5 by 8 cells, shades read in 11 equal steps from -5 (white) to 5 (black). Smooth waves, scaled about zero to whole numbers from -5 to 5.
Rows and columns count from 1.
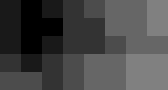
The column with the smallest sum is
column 8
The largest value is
5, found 4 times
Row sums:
20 22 23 14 11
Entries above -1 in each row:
8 8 8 8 8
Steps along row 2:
up same down same down same down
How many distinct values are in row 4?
5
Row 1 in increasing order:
0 1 1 2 3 4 4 5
